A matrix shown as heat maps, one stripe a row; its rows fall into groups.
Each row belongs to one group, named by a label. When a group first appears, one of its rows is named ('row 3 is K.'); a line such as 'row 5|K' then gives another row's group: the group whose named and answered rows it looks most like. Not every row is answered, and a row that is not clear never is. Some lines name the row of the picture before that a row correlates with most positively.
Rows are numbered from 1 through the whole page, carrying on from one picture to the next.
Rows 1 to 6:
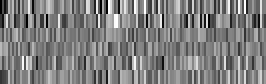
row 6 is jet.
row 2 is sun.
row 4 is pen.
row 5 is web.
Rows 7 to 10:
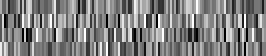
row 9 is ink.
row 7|web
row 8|jet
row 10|pen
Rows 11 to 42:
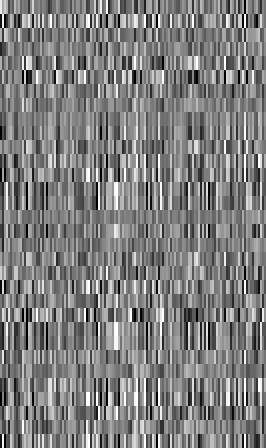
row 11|pen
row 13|pen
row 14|jet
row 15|web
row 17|sun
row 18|web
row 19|jet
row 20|jet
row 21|web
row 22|jet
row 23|jet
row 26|pen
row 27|sun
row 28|pen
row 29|web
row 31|jet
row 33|ink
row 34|sun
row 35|sun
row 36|jet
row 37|web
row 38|jet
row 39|jet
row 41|web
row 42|jet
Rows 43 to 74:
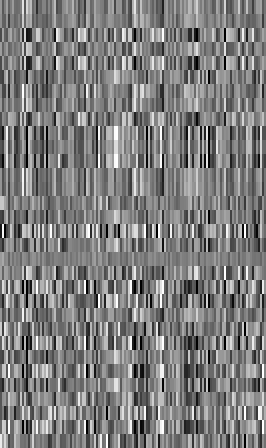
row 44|web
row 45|ink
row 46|web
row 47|ink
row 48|sun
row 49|web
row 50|web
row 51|ink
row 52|sun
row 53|sun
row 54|sun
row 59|jet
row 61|pen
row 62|web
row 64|sun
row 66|pen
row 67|ink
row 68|sun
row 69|ink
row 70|sun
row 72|jet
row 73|ink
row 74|pen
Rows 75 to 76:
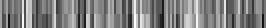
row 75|web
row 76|web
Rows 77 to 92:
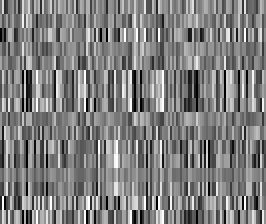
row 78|web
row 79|jet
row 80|web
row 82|ink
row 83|ink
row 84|ink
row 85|web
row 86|pen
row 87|sun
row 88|sun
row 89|sun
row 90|sun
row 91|jet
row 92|ink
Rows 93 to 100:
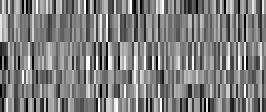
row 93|ink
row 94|pen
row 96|jet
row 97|jet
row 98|web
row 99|jet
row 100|sun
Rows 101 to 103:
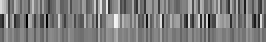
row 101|pen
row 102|sun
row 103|sun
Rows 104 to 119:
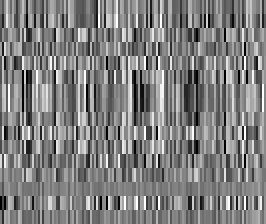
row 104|sun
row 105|sun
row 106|ink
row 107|pen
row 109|ink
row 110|ink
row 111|ink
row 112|ink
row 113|jet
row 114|ink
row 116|web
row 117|pen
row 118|jet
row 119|pen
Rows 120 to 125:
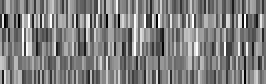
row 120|sun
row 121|jet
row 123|web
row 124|pen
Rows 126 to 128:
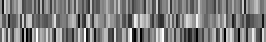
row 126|pen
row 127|web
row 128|ink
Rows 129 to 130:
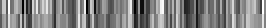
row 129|ink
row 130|ink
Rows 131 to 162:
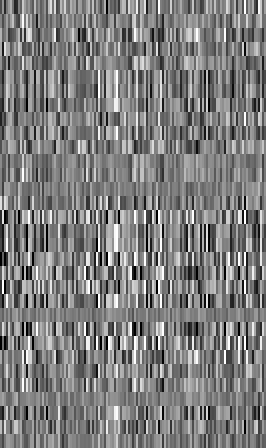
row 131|jet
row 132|web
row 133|web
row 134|pen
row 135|web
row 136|sun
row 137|sun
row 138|sun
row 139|jet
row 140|sun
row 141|ink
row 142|web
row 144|pen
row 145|pen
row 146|jet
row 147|sun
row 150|ink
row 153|pen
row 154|ink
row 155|jet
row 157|sun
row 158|web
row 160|sun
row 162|sun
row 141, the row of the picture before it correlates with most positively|130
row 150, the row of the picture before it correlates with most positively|129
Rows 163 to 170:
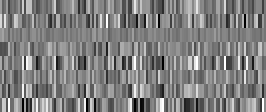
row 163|web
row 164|pen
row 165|pen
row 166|jet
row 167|web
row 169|web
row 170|ink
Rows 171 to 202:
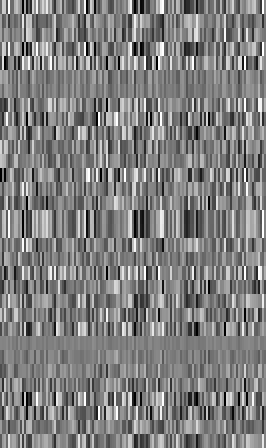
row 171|ink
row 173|web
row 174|ink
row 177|pen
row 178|jet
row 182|pen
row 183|jet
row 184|web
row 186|ink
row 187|ink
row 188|web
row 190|jet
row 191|sun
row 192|ink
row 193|pen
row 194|ink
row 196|sun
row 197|jet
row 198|pen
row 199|ink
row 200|sun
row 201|web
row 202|ink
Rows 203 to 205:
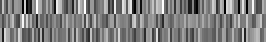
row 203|ink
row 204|web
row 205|pen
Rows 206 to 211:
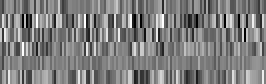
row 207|ink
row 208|pen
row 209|web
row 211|ink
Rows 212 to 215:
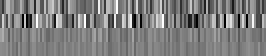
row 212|sun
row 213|ink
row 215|pen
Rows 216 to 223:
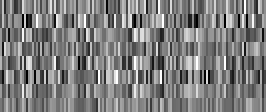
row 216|jet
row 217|ink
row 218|web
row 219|pen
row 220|web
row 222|web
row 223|sun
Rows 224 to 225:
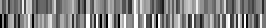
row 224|web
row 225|jet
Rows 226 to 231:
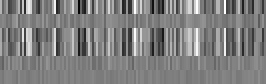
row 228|web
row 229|web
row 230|pen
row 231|pen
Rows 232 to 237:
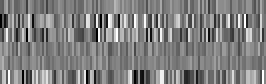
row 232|sun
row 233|jet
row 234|sun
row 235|pen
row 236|pen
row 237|ink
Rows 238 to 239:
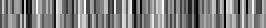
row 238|ink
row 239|ink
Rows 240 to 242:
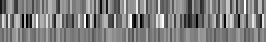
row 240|jet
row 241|ink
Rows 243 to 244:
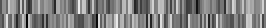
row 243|ink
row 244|sun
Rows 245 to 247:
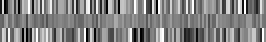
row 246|sun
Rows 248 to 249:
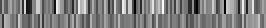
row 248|ink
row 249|pen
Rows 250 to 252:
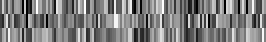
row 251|sun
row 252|ink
